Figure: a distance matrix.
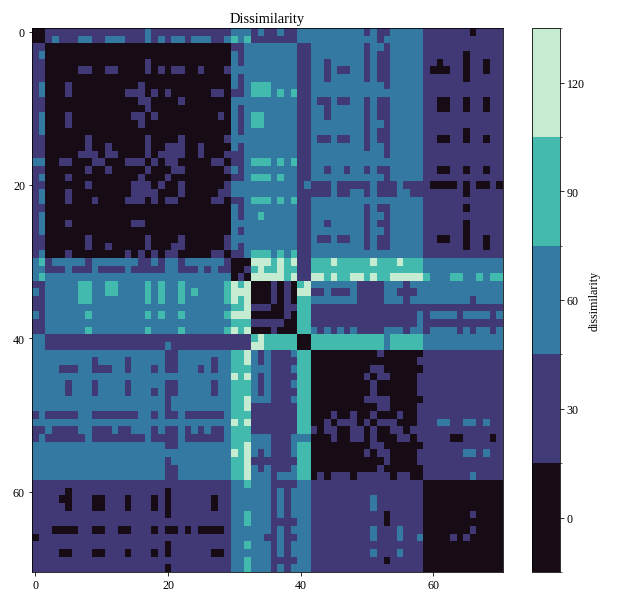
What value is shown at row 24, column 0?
30
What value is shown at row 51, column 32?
120
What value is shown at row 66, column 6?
30
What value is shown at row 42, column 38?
30
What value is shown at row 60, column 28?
30
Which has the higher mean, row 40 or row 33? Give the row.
33
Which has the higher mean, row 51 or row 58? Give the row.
58
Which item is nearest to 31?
30
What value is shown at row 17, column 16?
30
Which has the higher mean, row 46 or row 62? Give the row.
46
